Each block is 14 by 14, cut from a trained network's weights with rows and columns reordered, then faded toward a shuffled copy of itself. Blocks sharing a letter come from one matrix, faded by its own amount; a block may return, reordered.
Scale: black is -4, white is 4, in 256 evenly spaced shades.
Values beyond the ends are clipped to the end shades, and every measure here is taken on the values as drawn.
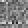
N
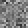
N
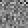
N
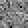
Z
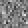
Z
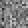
Z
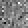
Z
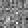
N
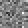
N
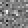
Z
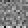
N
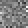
N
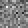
N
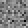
Z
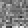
N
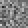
Z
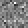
Z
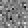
Z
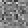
N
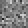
Z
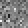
Z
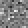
Z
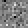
Z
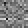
N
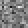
N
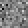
Z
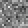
N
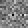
N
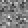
Z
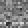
N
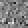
N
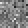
Z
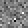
Z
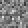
Z
